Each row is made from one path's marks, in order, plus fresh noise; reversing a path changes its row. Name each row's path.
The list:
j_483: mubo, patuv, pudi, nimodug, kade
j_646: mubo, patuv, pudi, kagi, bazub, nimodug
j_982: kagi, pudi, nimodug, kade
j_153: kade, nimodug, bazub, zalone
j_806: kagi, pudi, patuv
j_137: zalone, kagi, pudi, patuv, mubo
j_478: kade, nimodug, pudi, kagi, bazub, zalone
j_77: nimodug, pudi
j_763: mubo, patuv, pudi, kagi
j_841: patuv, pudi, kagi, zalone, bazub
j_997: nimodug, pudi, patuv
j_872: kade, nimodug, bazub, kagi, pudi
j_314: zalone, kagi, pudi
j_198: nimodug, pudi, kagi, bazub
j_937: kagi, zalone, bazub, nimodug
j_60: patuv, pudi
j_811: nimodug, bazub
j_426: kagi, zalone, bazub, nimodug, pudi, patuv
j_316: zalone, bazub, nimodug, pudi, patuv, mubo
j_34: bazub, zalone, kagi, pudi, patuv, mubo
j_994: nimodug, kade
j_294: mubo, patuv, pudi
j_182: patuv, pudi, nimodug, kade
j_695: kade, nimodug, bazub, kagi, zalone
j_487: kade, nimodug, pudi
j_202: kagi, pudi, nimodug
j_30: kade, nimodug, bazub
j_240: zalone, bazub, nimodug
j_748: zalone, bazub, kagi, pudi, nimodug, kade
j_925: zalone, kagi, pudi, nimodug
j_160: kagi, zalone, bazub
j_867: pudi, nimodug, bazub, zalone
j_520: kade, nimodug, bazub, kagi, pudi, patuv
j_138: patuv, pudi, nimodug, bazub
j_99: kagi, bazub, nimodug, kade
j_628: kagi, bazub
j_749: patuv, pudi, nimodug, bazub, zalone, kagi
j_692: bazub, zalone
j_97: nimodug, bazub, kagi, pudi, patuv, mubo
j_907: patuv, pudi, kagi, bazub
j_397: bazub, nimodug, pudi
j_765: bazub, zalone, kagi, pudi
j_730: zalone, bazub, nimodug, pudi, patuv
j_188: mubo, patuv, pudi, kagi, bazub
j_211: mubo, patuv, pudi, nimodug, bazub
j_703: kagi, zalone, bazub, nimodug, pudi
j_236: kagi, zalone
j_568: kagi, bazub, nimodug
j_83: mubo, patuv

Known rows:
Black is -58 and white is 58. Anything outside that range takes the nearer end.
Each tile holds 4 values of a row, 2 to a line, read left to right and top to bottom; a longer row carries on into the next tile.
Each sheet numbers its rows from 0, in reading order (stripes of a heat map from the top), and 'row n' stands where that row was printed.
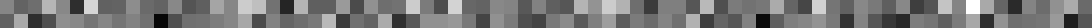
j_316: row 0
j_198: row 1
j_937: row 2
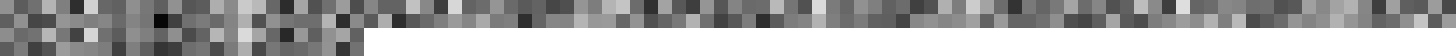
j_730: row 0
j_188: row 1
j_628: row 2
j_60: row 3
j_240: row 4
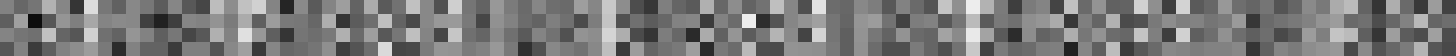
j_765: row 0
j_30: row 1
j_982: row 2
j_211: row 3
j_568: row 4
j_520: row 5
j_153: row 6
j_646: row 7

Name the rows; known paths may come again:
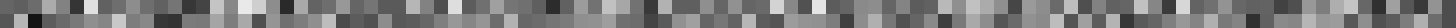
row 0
j_137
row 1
j_83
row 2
j_77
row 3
j_188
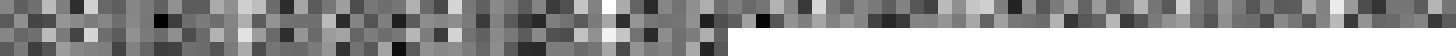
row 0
j_730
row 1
j_937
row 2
j_765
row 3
j_99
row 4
j_240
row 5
j_703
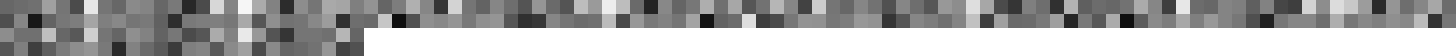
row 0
j_236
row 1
j_748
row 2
j_520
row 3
j_314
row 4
j_568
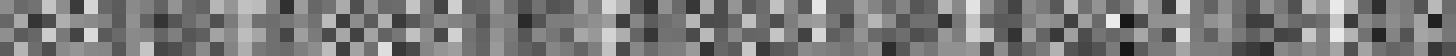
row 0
j_867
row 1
j_97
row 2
j_994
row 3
j_478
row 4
j_997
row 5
j_872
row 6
j_646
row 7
j_160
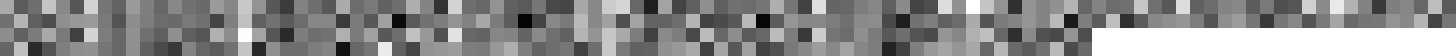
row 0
j_30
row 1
j_34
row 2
j_925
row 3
j_202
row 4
j_695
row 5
j_487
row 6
j_907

